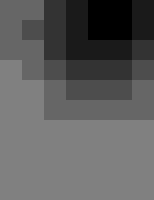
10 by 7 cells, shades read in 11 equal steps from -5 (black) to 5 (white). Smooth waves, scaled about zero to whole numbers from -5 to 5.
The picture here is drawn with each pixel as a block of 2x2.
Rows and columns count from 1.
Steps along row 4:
down down down same same up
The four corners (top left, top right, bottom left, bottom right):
-1 -4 0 0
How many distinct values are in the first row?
4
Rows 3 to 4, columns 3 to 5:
-3 -4 -4 | -2 -3 -3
